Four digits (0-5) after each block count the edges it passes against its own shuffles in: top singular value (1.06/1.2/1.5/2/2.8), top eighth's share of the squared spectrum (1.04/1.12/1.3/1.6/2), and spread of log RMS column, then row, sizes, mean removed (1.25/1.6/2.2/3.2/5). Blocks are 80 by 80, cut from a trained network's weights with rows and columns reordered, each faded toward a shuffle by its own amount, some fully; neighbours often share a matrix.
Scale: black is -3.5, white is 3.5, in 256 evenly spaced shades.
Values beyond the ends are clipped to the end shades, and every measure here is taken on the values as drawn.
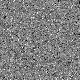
0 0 0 0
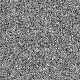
1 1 0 0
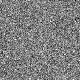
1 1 0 0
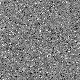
1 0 0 0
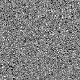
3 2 1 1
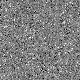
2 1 0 0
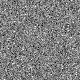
0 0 0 0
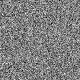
1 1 0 0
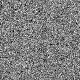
0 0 0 0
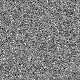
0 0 0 0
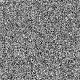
2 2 0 0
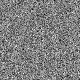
0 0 0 0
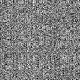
3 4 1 1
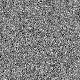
1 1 0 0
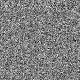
2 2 0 1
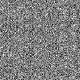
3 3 1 2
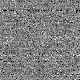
3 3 0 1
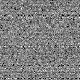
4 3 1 2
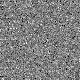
2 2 0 0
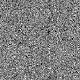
3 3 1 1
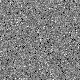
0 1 0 0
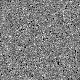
1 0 0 0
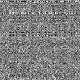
4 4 1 3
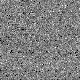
2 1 0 1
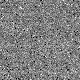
2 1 0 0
